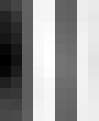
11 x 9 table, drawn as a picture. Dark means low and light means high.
Seam: vertical, 20% of the way across, the right part calmer. Average level on the scale: 60%. Calmest part: bottom left. Ninth with the lowest average: middle left. Stripes: upright, repeating 2 times.
